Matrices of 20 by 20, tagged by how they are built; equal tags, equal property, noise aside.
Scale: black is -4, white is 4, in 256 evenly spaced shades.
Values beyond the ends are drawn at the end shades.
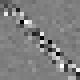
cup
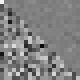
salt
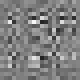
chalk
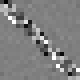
cup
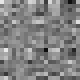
chalk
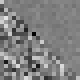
salt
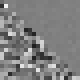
salt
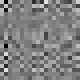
chalk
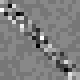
cup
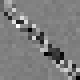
cup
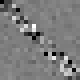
cup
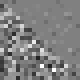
salt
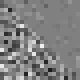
salt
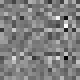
chalk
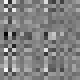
chalk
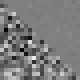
salt
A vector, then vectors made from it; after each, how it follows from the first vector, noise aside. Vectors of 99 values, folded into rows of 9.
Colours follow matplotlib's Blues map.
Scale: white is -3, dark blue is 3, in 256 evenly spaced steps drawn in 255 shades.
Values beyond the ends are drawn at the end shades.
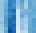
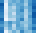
wrapped around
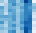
wrapped around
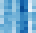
wrapped around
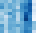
wrapped around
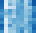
wrapped around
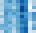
wrapped around
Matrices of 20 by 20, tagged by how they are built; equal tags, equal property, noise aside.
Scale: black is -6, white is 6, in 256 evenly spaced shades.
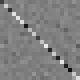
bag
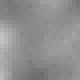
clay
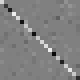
bag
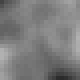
clay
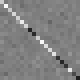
bag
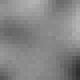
clay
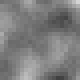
clay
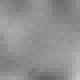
clay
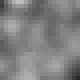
clay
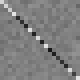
bag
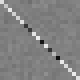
bag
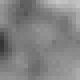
clay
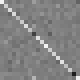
bag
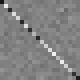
bag
